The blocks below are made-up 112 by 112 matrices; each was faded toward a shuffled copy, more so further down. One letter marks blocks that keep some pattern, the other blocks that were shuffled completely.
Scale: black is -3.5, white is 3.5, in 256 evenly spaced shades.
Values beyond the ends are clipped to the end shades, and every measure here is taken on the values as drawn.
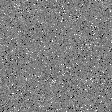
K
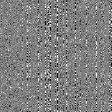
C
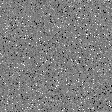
K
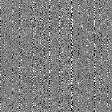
C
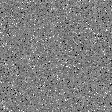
K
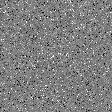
K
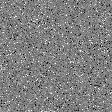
K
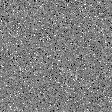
K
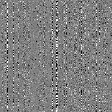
C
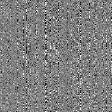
C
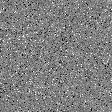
K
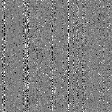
C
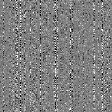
C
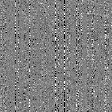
C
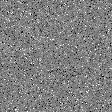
K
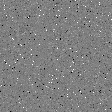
K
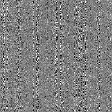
C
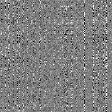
C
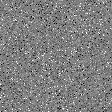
K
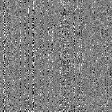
C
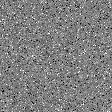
K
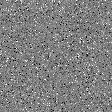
K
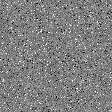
K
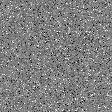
K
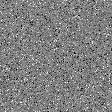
K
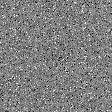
K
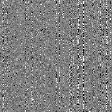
C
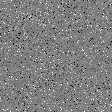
K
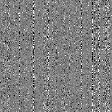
C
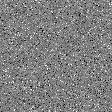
K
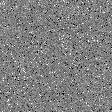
K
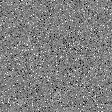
K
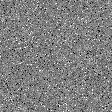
K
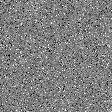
K
